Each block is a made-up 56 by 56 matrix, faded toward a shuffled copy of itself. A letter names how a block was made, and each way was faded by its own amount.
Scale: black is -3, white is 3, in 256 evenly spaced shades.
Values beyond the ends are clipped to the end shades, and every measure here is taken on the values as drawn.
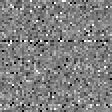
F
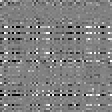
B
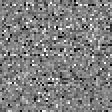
F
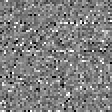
F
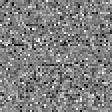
F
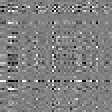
B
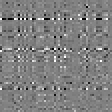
B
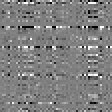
B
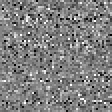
F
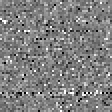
F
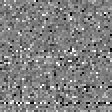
F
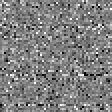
F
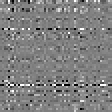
B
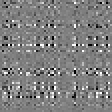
B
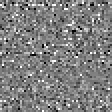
F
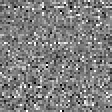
F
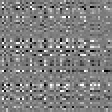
B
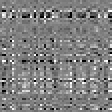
B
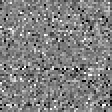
F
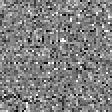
F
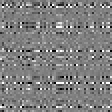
B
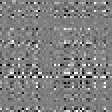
B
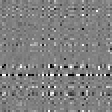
B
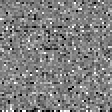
F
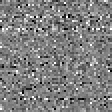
F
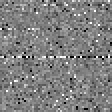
F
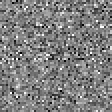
F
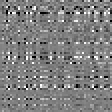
B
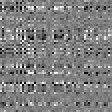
B
